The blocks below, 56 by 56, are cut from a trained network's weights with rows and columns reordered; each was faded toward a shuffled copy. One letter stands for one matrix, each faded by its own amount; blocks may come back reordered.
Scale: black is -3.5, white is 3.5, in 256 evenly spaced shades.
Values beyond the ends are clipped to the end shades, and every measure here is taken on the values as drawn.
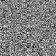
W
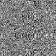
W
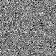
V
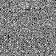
V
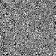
W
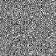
W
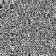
W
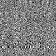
W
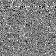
V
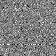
V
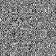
W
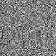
W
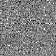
V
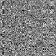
W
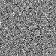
V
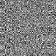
W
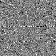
V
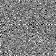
V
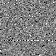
V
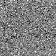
V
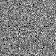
V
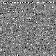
V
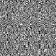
W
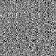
W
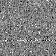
V
